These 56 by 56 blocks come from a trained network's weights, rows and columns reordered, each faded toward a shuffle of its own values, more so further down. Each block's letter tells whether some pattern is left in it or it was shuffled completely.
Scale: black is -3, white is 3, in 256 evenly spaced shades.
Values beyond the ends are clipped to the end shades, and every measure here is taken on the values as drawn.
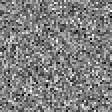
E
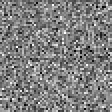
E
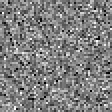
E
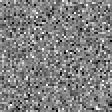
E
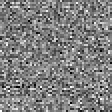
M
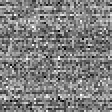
M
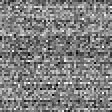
M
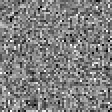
M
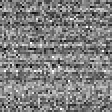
M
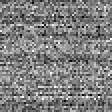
M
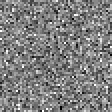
E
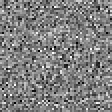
M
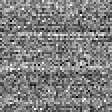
M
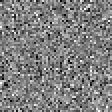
M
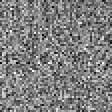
M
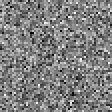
E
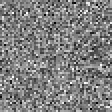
M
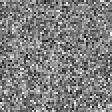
E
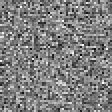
M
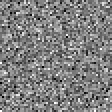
E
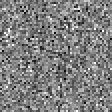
E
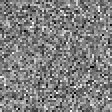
E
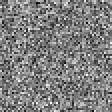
M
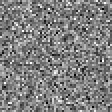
E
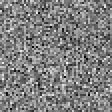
M
